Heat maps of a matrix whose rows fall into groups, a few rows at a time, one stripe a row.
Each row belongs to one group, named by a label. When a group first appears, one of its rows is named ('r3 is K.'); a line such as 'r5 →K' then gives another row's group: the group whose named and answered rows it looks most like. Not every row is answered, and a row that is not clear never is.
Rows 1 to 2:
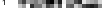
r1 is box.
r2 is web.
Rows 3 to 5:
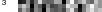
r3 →box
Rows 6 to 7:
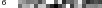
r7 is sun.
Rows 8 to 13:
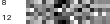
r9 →box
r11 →box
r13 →sun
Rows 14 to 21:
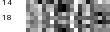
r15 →sun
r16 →sun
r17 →web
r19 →web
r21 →sun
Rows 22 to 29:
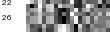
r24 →sun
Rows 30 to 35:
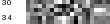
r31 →sun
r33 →box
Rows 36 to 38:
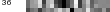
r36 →sun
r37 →sun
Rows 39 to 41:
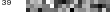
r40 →web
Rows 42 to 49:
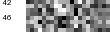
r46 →sun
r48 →sun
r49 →web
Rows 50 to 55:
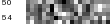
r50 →sun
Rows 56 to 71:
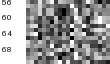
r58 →sun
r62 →web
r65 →box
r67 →web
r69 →sun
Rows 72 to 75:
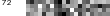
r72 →box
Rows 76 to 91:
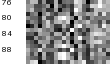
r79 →box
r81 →box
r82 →box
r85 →box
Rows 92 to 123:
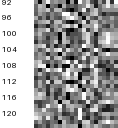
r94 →sun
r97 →sun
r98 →box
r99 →sun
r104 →web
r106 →sun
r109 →web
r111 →box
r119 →web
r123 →box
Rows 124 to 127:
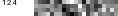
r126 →box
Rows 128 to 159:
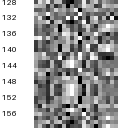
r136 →box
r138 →box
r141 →web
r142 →web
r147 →box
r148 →box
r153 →box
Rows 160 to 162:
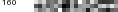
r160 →web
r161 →box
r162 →web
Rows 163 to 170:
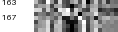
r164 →sun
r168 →sun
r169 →sun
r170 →sun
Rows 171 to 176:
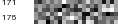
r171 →box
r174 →web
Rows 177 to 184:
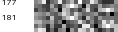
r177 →web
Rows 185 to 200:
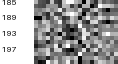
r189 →box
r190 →web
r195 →box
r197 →sun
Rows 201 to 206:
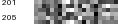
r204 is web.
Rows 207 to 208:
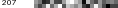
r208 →web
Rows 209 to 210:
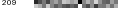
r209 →box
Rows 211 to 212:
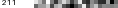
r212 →sun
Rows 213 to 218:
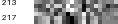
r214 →web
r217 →sun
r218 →sun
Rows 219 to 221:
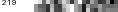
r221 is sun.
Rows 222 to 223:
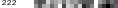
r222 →web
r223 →web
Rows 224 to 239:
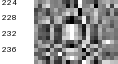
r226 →box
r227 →box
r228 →sun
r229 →sun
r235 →sun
